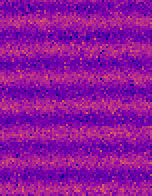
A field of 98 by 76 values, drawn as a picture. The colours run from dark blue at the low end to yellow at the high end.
Stripes: horizontal, repeating 7 times. Histogram: bell-shaped. Average level on the scale: 30%.
